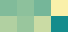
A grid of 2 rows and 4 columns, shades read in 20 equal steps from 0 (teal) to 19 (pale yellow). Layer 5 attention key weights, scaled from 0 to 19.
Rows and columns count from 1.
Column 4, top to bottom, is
19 0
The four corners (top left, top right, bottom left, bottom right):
9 19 13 0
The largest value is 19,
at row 1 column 4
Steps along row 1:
up down up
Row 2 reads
13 11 15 0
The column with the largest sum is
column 3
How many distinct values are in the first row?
4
